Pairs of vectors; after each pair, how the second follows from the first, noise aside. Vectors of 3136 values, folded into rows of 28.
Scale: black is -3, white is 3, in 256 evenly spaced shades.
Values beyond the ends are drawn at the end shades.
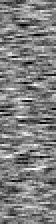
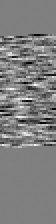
partly zeroed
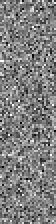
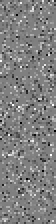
partly zeroed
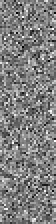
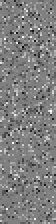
partly zeroed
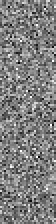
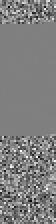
partly zeroed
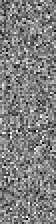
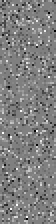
partly zeroed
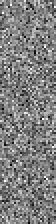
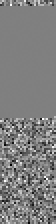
partly zeroed
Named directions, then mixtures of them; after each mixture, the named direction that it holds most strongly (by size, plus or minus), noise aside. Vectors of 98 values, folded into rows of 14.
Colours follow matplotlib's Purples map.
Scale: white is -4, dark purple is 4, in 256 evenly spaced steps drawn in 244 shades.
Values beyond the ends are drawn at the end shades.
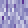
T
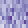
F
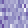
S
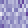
S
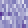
T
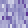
F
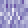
T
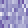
S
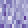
F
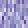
T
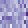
S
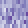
F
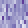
T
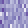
S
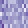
S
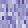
T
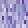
F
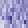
F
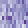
F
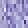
T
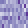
S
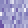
S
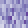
F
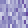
S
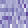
S
